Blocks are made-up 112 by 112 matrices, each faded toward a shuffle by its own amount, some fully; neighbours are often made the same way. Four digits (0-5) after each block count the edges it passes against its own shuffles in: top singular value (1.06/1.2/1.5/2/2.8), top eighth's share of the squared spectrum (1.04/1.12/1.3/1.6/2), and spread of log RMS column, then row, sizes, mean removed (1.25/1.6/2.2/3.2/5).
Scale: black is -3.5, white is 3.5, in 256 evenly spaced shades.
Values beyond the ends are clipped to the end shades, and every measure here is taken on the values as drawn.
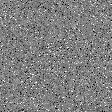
0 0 0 0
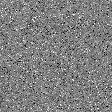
2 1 0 0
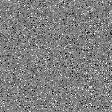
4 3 1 1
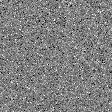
0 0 0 0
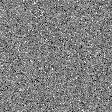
0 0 0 0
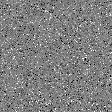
3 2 0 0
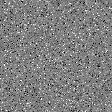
3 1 0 0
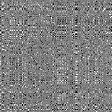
5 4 3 3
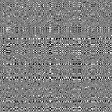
5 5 3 4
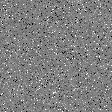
0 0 0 0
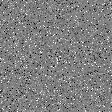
1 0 0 0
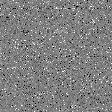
3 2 0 1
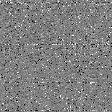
4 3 1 2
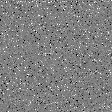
2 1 0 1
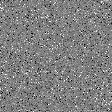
3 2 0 1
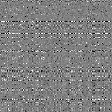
5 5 3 3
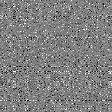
4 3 1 2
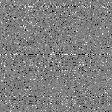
4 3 1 2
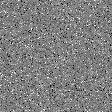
1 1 0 0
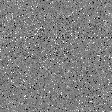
3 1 0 1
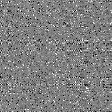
4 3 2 2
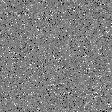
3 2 0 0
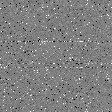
3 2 0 1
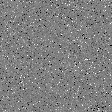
0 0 0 0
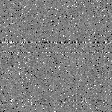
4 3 0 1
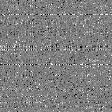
4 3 1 3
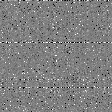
4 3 1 2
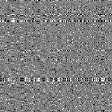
5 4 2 3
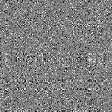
4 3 2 2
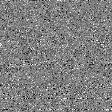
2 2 0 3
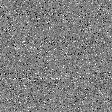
1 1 0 2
